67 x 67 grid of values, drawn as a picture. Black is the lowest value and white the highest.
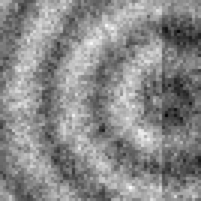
Seam: vertical, 80% of the way across, the left part higher. Rings: centred on the middle right. Grain: blotchy. Histogram: bell-shaped.
